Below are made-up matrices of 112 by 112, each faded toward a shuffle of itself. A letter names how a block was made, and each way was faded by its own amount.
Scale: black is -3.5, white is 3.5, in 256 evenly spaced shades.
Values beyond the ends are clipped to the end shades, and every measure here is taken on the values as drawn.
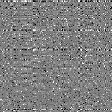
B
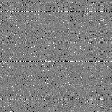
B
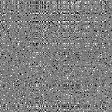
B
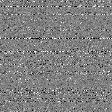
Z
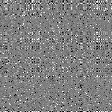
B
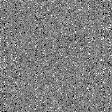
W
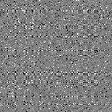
B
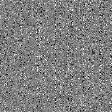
W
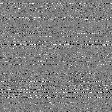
Z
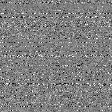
Z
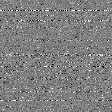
Z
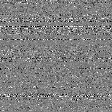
Z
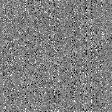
W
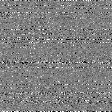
Z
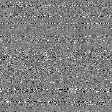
Z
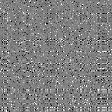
B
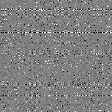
B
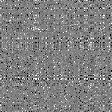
B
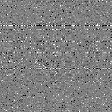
B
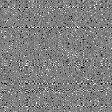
B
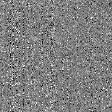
W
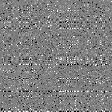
B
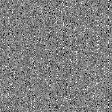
W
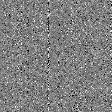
W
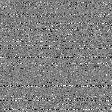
Z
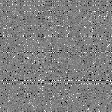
B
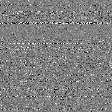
Z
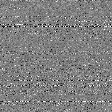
Z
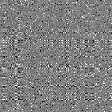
B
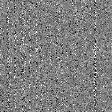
W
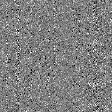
W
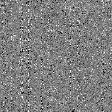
W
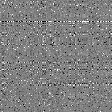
B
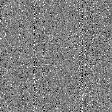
W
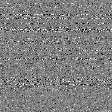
Z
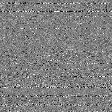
Z
